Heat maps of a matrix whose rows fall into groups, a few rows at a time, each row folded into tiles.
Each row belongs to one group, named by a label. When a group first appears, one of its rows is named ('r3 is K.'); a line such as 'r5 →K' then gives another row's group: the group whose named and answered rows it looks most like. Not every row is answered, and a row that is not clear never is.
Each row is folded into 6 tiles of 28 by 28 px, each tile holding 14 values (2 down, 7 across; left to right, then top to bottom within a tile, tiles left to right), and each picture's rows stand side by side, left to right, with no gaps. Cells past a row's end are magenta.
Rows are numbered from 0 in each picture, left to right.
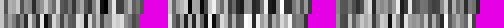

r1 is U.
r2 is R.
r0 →U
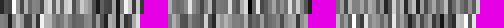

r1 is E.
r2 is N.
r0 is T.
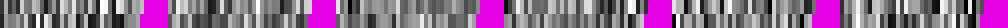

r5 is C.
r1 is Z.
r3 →T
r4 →C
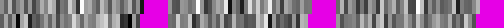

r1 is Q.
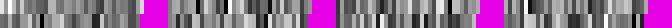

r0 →Z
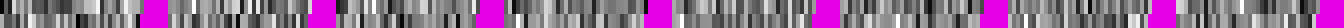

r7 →C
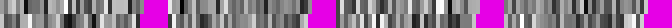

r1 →C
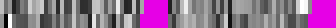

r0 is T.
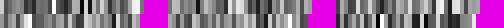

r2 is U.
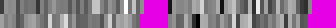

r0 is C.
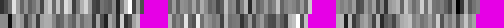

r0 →T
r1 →N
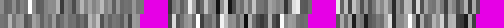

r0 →Q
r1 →C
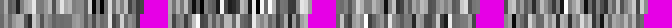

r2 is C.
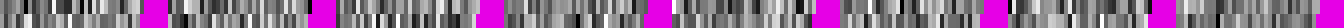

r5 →Q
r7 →Z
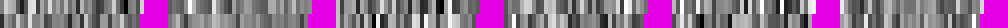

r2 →U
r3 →E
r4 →Z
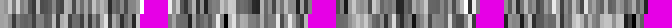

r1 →C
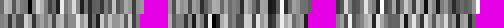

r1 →U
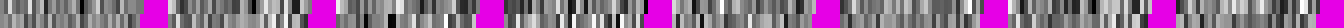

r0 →E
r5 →T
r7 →T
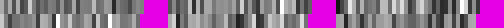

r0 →R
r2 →T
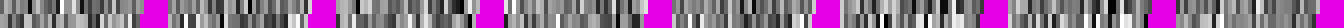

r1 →N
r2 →Z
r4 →N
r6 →U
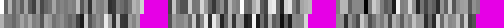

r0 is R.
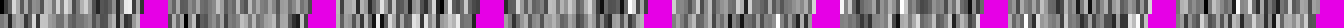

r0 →T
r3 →T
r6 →N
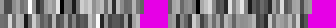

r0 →Q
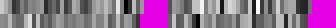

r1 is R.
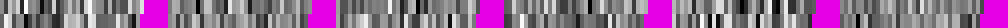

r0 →Z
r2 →R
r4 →U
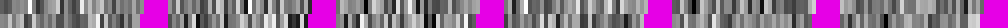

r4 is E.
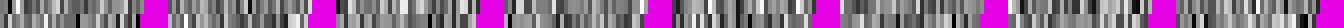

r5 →R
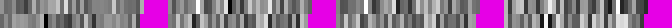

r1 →Q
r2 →Q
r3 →U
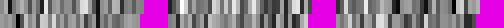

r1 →T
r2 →E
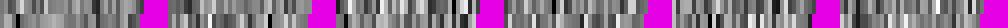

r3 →C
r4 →U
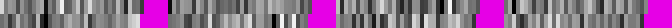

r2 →U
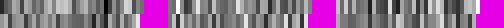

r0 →T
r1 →E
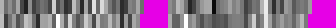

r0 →R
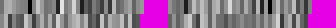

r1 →R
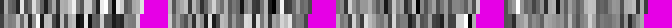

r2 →N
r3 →T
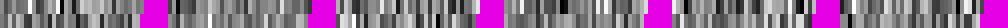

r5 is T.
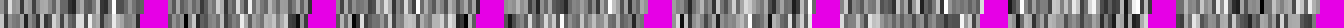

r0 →U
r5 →N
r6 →T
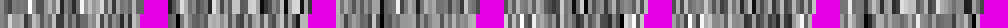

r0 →Q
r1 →T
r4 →N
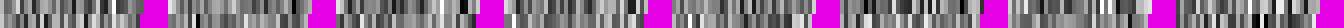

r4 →N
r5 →R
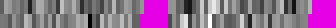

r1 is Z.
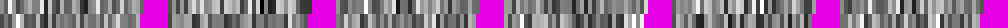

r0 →E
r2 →Q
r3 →N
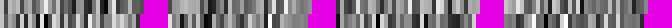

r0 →U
